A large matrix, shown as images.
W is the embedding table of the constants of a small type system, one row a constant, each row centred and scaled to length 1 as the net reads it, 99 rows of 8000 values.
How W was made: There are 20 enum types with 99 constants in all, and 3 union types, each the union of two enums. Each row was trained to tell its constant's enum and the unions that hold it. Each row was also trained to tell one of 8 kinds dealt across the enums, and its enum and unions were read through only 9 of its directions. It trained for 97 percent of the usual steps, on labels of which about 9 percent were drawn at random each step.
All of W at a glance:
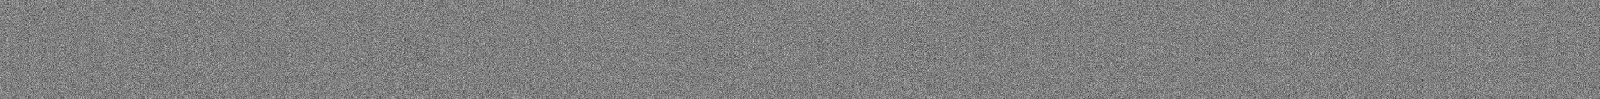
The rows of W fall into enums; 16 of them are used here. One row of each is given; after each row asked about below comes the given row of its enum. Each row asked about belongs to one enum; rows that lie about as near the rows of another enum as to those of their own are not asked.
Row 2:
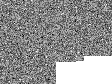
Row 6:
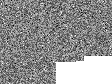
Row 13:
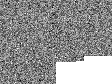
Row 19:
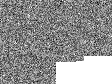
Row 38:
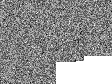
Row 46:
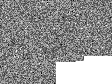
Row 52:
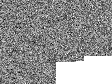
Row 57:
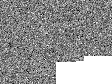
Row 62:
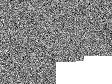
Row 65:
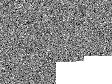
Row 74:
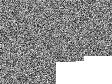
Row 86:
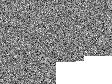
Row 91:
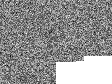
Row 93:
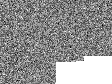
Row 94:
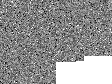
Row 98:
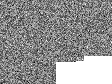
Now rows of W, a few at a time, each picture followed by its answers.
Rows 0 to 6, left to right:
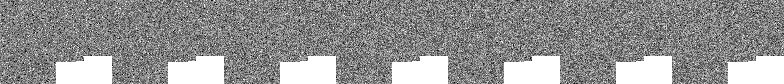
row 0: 13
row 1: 93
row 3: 19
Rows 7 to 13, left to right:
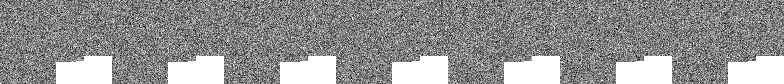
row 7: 98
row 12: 94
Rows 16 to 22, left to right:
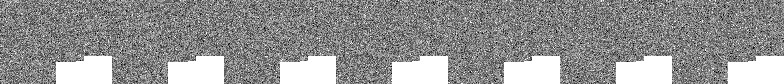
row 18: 2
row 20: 38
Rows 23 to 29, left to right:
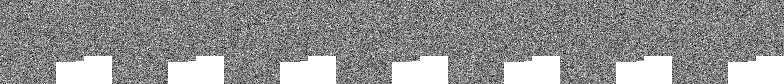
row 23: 91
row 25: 38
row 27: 2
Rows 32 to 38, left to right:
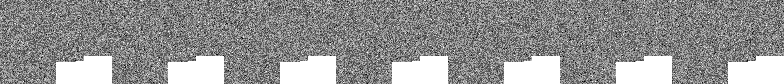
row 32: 52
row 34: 2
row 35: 13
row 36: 74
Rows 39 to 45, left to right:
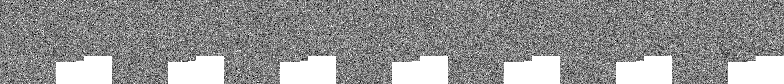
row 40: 38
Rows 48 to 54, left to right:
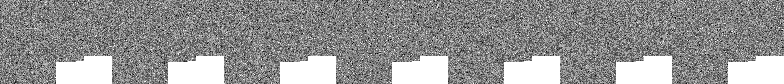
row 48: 46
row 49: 52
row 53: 52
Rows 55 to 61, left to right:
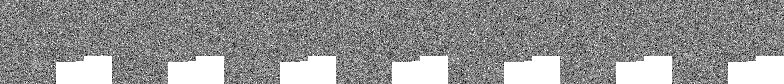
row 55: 46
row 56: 19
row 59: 57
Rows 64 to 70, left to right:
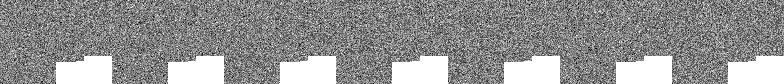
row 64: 94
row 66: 19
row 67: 52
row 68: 91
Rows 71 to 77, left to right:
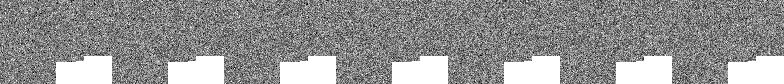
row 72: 46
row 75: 93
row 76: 38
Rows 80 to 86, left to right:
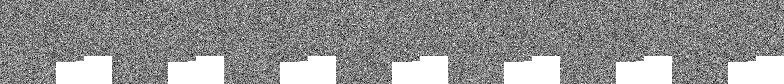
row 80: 86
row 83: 13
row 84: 57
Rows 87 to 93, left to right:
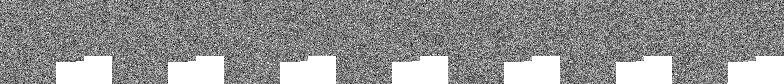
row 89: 46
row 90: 19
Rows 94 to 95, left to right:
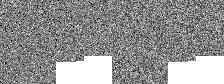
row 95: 74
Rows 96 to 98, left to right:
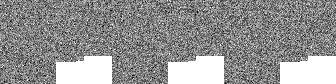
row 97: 2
